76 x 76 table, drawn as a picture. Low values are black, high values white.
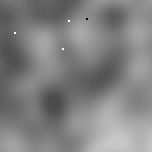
The top middle is the roughest part. No row or column stands out. The field climbs toward the bottom right. The halves do not mirror each other. Four lone cells stand out: three far higher and one far lower than their neighbours.
